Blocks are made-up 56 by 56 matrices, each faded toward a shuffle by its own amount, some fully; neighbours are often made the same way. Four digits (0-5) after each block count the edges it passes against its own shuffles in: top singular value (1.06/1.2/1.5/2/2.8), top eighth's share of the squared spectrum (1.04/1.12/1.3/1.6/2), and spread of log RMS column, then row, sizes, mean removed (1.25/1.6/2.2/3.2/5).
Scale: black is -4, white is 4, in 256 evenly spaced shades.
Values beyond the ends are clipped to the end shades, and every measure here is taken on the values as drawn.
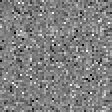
3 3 1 1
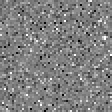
0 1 0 0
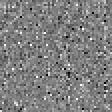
2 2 1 0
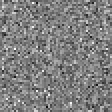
0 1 2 0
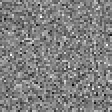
0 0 0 0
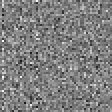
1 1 2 0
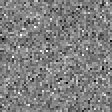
0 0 0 0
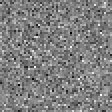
0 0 0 0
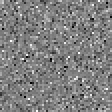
1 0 0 0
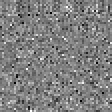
3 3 1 1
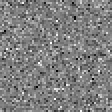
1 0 0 0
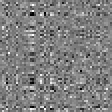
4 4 3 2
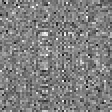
4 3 2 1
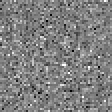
3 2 1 0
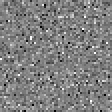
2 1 0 1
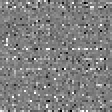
2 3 1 2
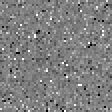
0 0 0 0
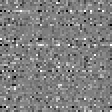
2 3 2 3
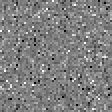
0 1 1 0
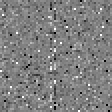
2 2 1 0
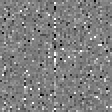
2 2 1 0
